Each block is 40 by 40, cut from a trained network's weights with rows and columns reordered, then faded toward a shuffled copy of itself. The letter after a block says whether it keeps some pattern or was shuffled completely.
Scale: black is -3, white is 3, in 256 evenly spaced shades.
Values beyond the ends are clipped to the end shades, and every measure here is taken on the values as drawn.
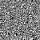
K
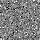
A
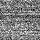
K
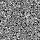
A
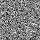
A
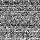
K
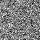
A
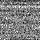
K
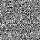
K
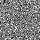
A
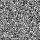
K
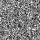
A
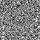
K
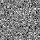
K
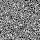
A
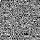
K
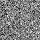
A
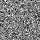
K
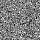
A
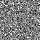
K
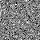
A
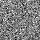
A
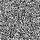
A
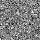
K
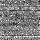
K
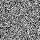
A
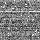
K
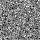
A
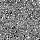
A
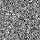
A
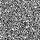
A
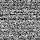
K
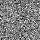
A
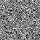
K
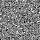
A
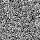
A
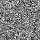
K
